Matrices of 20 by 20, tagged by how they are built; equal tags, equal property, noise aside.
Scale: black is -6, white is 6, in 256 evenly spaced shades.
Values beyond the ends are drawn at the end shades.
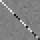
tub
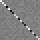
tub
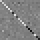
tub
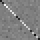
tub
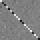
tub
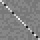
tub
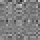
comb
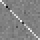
tub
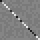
tub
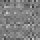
comb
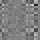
comb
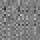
comb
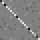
tub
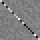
tub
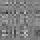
comb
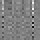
comb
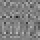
comb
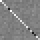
tub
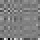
comb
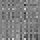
comb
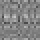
comb
